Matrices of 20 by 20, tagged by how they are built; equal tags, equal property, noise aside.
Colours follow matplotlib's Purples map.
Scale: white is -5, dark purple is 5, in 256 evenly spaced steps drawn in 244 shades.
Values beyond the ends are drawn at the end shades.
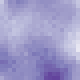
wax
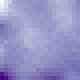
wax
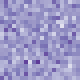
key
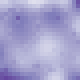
wax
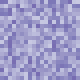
key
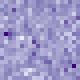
key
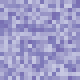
key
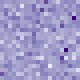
key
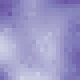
wax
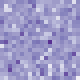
key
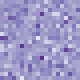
key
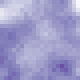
wax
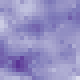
wax
